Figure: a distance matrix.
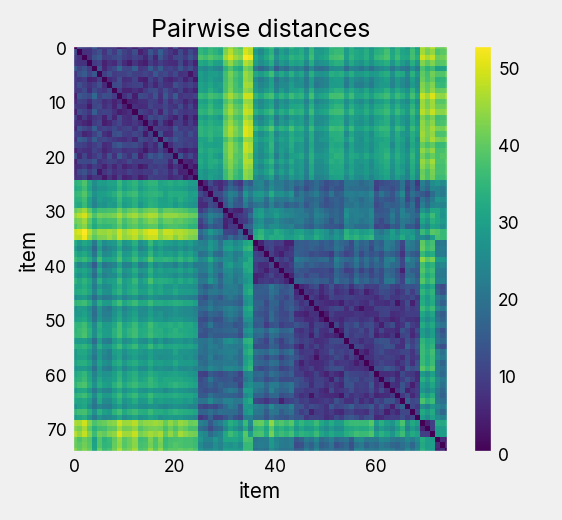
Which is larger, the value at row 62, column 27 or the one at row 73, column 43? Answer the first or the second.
the second
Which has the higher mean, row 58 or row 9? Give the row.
9
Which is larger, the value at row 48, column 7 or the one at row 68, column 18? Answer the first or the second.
the second
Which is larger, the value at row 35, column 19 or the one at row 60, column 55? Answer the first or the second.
the first
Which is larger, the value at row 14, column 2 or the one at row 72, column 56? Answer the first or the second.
the second
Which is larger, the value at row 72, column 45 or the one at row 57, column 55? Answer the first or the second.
the first
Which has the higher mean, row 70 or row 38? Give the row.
70
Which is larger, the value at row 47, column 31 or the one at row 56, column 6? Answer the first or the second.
the second
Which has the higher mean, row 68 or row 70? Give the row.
70
